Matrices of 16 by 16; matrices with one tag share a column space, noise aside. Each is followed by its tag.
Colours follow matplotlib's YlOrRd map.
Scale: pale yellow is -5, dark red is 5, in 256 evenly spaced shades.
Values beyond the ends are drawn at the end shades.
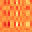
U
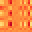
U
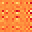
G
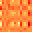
U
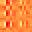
U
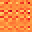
G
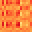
U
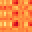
U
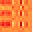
U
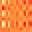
U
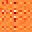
G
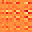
G
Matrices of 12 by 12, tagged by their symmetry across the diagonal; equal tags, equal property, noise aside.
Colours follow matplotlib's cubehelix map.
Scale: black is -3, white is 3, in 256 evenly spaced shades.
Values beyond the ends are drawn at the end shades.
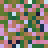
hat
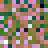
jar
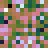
jar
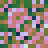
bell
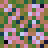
bell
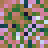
bell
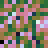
hat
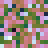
hat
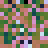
hat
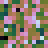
hat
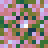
bell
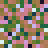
jar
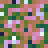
hat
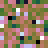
jar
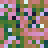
hat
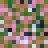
jar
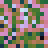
hat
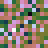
jar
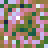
bell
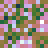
bell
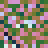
hat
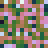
jar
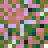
bell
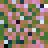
jar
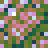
bell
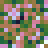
bell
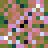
bell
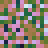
jar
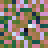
jar
